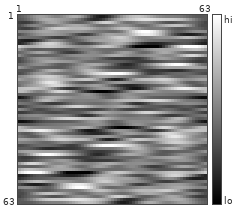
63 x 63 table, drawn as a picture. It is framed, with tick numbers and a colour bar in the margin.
It looks the same turned upside down. The grain runs across in streaks. On average the colour sits 50% of the way up the scale.
